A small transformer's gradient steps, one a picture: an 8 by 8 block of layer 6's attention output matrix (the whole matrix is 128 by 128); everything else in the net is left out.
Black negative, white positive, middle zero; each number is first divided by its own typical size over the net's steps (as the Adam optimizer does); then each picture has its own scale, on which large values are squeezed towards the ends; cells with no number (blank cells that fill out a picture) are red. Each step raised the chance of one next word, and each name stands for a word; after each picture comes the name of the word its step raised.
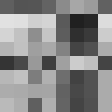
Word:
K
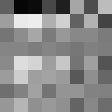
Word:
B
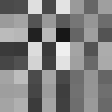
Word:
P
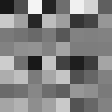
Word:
B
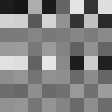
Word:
B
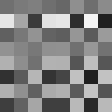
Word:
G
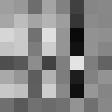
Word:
K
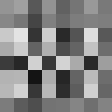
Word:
K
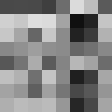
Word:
K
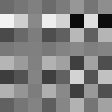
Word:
G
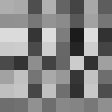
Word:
K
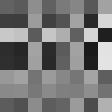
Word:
P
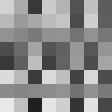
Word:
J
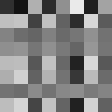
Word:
B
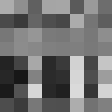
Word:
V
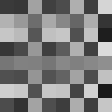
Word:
P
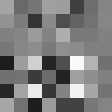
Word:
V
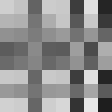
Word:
J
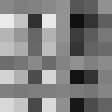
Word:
K
